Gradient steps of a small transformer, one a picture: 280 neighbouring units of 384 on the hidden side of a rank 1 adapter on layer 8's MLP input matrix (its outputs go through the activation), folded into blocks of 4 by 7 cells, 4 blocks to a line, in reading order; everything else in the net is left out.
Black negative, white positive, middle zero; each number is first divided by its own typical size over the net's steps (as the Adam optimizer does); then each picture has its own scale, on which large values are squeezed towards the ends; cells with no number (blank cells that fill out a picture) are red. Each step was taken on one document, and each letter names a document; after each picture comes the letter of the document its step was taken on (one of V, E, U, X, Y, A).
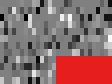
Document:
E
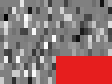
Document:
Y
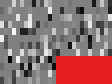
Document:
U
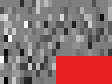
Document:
Y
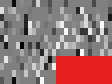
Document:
U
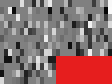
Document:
U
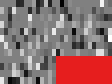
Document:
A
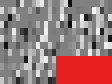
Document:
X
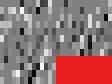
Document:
E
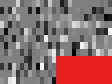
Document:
A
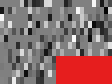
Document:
U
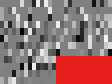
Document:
U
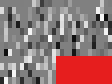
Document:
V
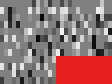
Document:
V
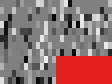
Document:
X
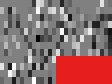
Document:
V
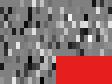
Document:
Y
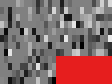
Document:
A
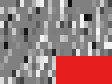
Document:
X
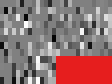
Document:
Y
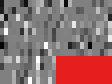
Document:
Y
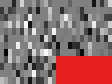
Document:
Y
